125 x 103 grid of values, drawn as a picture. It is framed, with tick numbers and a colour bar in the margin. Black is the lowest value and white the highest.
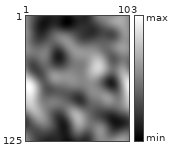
Grain: smooth. Mirror symmetry: none. Lone odd cells: none. Odd rows or columns: none. Average level on the scale: 40%. Histogram: bell-shaped.
